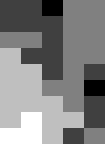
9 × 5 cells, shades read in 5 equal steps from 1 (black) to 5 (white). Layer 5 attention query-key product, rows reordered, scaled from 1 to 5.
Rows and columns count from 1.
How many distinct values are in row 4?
3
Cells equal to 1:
2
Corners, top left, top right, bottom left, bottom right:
2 3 5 3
